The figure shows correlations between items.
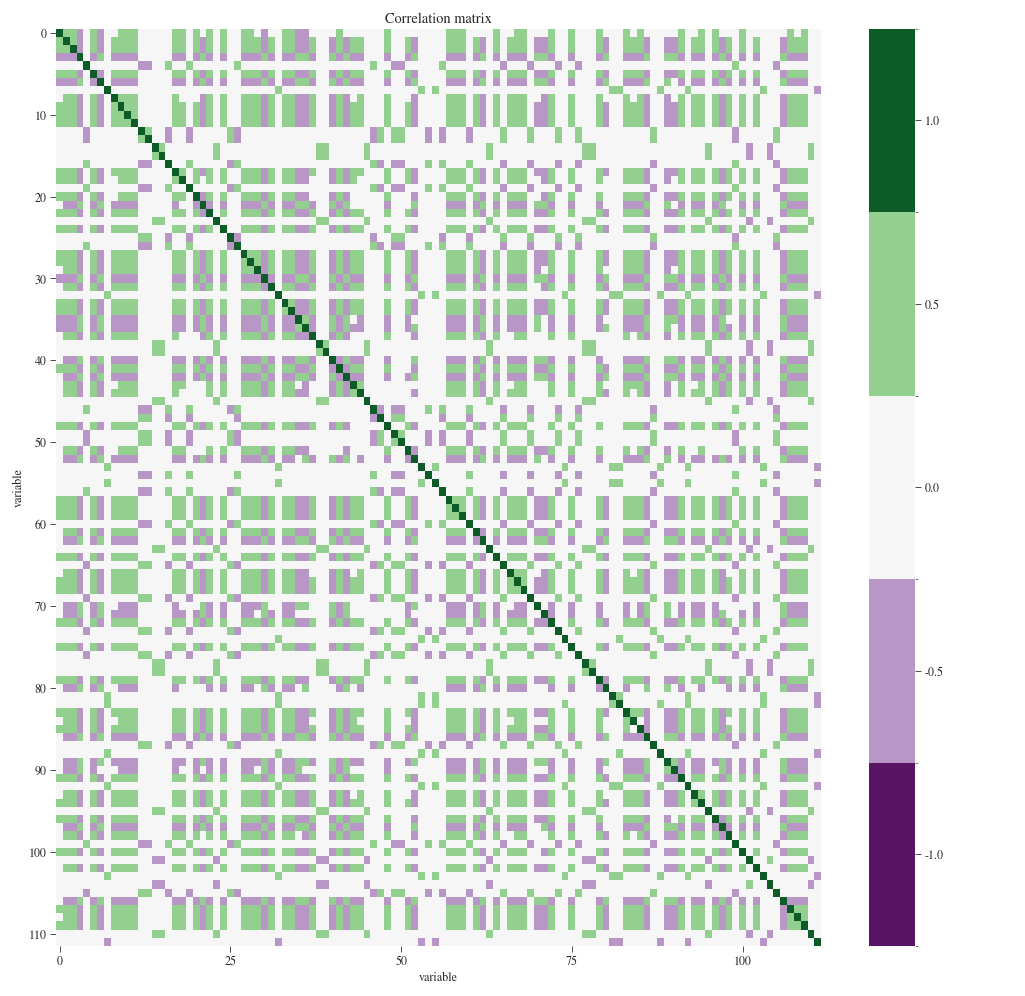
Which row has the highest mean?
29
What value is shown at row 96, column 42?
-0.5
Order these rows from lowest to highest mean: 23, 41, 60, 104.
104, 60, 23, 41
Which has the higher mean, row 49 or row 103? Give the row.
103
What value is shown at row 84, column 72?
0.5
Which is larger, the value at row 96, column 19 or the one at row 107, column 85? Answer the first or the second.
the second
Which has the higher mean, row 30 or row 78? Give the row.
78
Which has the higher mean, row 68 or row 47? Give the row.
68
